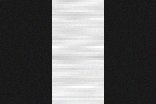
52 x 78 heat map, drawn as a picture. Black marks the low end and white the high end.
The table splits into one row of 3 panels. Panel 1,1: very low, flat. Panel 1,2: very high, streaked across, faint in contrast. Panel 1,3: very low, flat.
